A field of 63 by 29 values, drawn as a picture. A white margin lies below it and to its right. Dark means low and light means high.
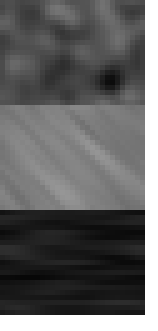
The table splits into 3 rows of 1 panel. Panel 1,1: low, blotchy. Panel 2,1: middling, slanting down to the right, faint in contrast. Panel 3,1: very low, streaked across, faint in contrast.
